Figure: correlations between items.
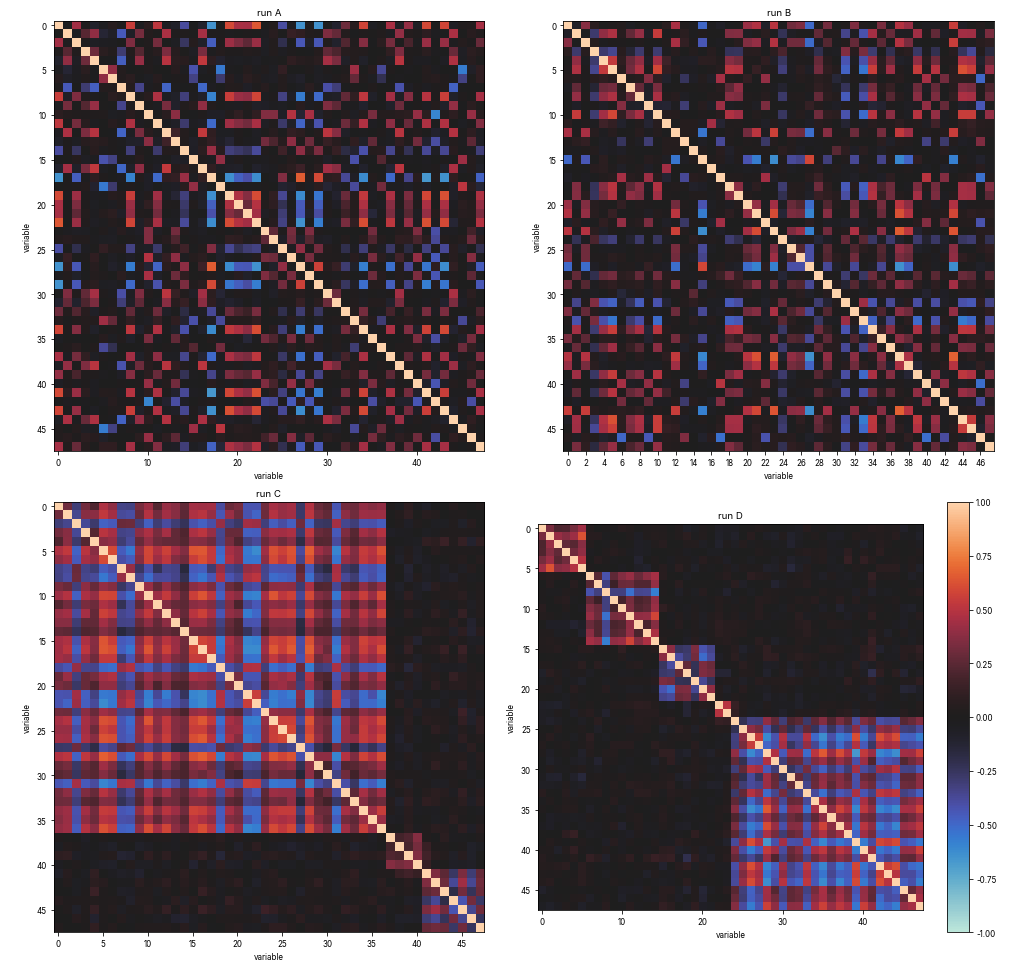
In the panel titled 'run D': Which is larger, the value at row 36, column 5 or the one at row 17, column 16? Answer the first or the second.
the first
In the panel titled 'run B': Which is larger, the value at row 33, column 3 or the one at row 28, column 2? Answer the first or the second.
the first
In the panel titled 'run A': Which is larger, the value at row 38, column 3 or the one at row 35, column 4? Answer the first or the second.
the first
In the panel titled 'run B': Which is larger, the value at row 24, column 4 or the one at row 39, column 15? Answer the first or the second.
the second
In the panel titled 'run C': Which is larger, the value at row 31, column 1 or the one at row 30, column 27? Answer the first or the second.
the second
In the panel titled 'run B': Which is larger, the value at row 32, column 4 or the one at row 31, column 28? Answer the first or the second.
the first
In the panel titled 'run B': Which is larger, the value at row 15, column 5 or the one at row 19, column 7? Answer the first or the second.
the second
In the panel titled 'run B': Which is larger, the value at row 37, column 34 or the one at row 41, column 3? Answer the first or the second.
the first
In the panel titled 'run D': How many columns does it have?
48
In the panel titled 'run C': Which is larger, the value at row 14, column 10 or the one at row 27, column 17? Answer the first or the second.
the first
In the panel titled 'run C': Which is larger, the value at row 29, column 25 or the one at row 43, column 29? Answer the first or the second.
the first
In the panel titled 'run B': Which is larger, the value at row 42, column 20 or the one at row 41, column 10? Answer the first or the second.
the second
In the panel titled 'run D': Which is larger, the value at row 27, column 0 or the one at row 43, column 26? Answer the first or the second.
the second
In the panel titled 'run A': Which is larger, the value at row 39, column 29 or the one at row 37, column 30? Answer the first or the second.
the second
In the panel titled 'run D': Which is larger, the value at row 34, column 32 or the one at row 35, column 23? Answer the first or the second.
the first
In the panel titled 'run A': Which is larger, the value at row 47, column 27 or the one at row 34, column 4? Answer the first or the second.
the second
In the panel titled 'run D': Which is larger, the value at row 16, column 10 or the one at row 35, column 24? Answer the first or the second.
the second
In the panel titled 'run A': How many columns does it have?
48
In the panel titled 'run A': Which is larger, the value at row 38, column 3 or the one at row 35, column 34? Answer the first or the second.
the first
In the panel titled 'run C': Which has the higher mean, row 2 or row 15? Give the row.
15
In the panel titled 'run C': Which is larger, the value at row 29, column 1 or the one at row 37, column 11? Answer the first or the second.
the first
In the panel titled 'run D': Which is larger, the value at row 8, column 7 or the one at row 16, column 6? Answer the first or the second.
the second
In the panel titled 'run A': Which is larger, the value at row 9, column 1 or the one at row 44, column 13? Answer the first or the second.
the first
